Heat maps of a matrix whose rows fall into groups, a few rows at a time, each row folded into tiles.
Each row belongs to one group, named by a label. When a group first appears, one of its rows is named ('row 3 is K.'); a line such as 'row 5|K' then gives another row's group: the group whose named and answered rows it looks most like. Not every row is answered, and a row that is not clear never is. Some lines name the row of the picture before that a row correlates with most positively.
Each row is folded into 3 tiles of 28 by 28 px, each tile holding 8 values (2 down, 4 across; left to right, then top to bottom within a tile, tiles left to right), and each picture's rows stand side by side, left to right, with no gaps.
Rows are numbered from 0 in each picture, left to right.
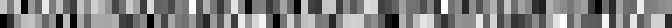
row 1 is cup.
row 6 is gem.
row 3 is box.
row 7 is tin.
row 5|box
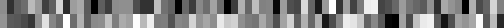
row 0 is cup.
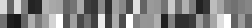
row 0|gem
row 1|tin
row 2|gem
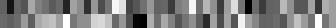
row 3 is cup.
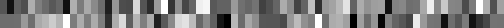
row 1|box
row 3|cup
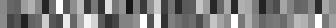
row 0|cup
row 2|cup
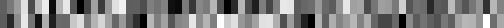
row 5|cup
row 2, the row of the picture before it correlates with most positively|3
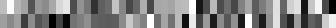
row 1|cup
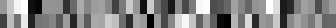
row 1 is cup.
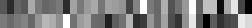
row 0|cup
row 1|cup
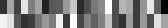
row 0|box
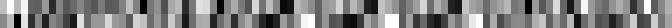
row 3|gem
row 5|gem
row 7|cup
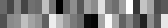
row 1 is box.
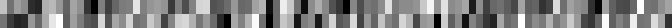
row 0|gem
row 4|tin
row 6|tin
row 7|tin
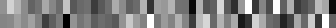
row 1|cup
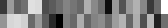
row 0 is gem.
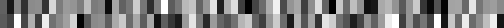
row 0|tin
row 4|gem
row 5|tin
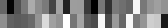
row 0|cup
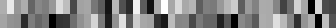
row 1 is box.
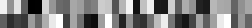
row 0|gem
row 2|gem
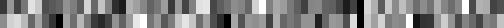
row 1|gem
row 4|tin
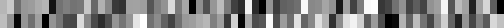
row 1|gem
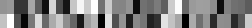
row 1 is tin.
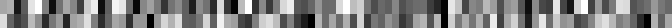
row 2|box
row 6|box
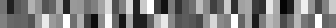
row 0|cup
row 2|cup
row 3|tin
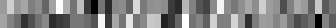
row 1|tin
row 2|tin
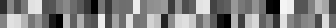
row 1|tin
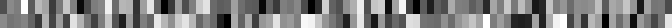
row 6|gem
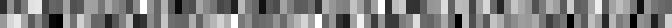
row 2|cup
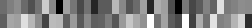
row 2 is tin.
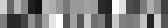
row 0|gem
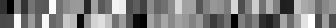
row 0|tin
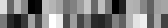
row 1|gem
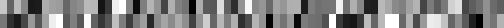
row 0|gem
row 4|gem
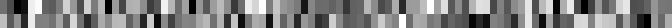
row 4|cup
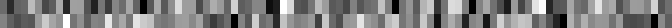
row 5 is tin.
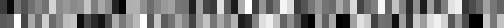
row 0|tin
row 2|box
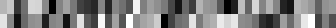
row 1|tin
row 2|cup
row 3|gem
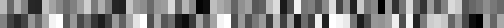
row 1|gem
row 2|gem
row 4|box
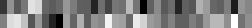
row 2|cup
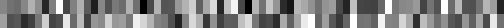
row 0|cup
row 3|gem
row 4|tin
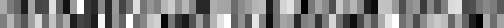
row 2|gem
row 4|gem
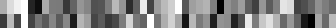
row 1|cup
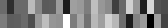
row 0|cup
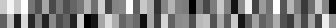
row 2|box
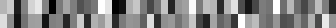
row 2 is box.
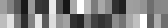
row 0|box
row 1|gem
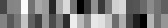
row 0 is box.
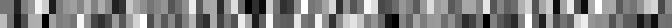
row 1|gem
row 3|tin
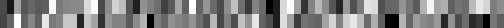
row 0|tin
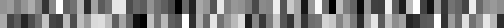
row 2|tin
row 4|box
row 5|tin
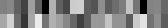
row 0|box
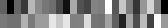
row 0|cup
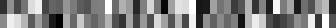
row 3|box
